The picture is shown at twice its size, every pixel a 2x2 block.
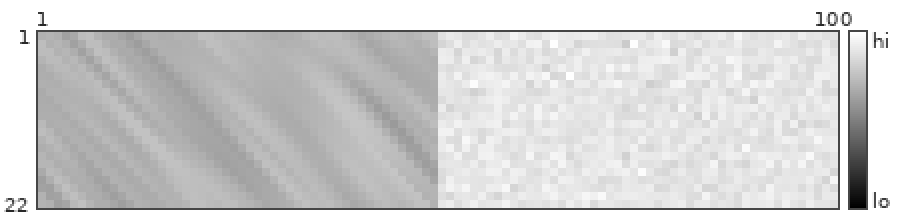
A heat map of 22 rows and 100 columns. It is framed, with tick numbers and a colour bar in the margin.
It is made of 1 by 2 panels. Panel 1,1: high, slanting down to the right, faint in contrast. Panel 1,2: very high, fine-grained, faint in contrast.
